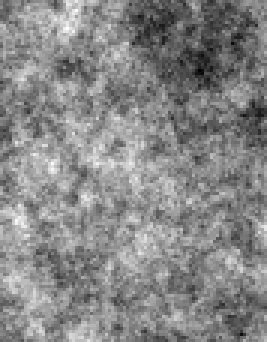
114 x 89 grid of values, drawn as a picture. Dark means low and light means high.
Grain: blotchy. Mirror symmetry: none. Histogram: bell-shaped. Ninth with the lowest average: top right.
